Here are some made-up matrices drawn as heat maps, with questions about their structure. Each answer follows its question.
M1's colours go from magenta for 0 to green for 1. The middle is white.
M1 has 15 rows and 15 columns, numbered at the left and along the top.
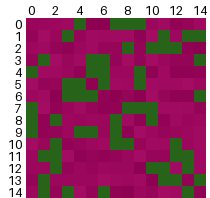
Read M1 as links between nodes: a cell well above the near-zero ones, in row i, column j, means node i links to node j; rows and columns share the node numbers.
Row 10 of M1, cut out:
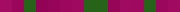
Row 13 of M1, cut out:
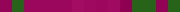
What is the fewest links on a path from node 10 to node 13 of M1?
2
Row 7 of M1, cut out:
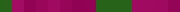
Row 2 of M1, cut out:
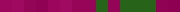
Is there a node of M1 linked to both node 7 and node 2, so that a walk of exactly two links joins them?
yes
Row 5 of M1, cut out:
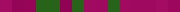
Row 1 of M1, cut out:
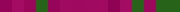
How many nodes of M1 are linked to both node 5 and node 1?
1
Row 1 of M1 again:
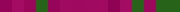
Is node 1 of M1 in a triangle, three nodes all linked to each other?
yes
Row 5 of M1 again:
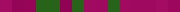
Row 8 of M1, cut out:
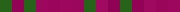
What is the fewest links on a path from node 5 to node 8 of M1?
3
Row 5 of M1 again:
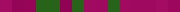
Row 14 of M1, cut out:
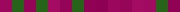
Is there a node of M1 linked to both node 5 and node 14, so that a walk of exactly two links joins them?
yes
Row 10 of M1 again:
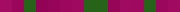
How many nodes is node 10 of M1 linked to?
4
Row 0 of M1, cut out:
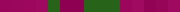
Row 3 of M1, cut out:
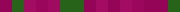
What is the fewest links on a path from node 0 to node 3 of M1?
3
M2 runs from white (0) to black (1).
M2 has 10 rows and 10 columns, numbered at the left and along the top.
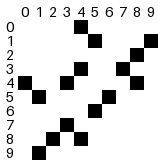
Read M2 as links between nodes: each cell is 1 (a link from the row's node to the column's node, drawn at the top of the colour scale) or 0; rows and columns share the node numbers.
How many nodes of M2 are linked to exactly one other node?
5
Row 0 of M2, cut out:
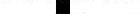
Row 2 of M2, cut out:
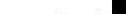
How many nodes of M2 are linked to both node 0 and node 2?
0
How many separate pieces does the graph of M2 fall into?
2
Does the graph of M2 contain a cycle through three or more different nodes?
no
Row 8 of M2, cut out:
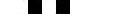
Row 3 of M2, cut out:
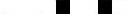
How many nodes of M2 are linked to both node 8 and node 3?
1
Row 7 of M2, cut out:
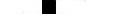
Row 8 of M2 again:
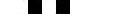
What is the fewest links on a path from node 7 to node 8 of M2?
3
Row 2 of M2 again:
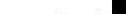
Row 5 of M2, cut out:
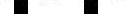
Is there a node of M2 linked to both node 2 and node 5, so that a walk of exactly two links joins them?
no
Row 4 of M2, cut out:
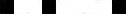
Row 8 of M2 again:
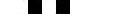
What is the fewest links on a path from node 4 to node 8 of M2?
1
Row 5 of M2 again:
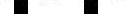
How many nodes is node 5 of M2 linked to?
2
